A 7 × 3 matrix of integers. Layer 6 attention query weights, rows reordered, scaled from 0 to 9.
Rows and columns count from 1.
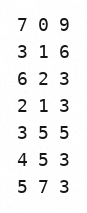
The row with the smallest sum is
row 4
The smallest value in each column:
2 0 3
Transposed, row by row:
7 3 6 2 3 4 5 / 0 1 2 1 5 5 7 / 9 6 3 3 5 3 3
